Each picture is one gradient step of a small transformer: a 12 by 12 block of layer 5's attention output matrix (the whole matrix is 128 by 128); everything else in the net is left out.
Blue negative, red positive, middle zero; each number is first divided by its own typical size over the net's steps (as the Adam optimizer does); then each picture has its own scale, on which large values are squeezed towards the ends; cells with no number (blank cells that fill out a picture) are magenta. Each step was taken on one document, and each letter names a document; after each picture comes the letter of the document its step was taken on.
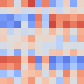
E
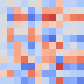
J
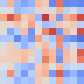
J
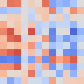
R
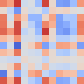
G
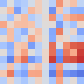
J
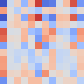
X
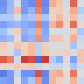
E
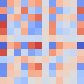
G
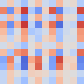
G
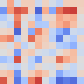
R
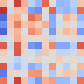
X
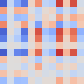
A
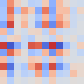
E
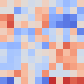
R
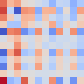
A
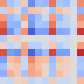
G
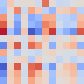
X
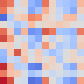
X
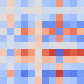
J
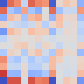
X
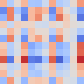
G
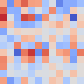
A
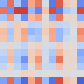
G
